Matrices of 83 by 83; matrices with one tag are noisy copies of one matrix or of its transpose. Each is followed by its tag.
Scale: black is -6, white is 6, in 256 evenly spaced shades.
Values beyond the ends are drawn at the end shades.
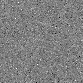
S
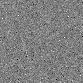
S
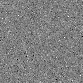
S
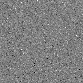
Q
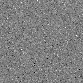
Q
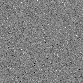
Q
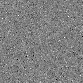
S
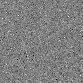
S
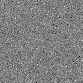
S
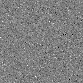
Q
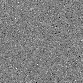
S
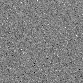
Q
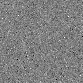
S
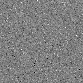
Q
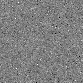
S
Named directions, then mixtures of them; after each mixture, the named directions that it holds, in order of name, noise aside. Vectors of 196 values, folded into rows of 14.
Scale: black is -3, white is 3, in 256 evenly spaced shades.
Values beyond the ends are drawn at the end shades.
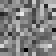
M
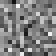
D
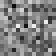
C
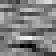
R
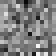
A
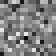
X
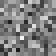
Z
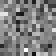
A, M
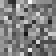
C, D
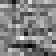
D, R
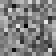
C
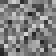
X, Z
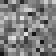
R, X, Z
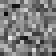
A, C, X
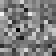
C, M, Z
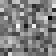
C, M, Z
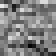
C, R, X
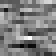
R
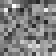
A, C, R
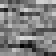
R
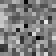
A, C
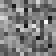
A, C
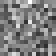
A, C, Z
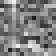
D, R, Z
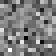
D, X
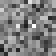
C, Z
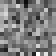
A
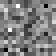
A, D, M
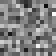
A, M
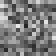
A, C, R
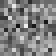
C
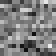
M, R, X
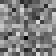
A, M, X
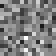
D, M, X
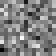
A, Z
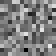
M, X, Z
